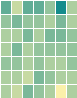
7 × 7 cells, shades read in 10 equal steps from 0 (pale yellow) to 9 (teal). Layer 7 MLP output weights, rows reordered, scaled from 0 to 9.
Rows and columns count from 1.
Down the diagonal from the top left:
6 5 5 4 3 3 3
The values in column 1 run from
3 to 6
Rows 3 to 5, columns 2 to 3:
3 5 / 5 3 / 4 3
